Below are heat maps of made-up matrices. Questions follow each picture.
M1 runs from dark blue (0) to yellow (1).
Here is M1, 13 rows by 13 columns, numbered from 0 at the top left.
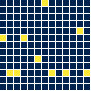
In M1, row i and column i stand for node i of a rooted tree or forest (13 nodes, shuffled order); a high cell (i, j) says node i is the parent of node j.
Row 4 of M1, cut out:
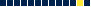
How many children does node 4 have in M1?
1
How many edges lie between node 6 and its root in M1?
3
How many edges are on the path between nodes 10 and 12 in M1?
1
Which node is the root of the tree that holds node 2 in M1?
10
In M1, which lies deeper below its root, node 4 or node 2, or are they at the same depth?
node 2
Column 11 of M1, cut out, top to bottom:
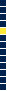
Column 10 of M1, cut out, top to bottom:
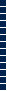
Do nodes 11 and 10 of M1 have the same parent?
no
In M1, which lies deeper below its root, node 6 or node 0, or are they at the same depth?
node 6
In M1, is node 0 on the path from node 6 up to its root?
yes
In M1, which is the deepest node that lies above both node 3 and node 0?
5
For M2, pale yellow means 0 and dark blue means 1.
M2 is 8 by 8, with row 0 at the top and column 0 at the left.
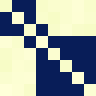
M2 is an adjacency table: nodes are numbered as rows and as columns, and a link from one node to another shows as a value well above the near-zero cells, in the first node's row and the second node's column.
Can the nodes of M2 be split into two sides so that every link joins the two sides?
no
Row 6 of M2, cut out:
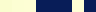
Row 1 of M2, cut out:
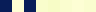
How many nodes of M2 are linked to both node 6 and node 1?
0
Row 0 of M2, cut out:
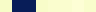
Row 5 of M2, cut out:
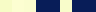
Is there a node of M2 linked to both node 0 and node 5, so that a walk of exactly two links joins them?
no
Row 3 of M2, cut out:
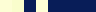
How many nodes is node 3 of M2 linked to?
5
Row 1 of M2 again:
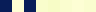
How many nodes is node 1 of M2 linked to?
2
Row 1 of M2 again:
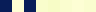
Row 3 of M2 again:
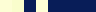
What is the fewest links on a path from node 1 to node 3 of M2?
2
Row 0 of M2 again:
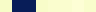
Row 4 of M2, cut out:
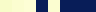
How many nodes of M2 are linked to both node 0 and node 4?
0
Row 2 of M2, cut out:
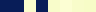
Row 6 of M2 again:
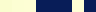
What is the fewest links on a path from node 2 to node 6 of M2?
2
